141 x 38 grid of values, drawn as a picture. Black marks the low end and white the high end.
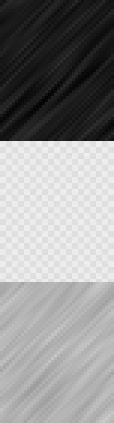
The table splits into 3 rows of 1 panel. Panel 1,1: very low, slanting up to the right, faint in contrast. Panel 2,1: very high, checkered, faint in contrast. Panel 3,1: high, slanting up to the right, faint in contrast.
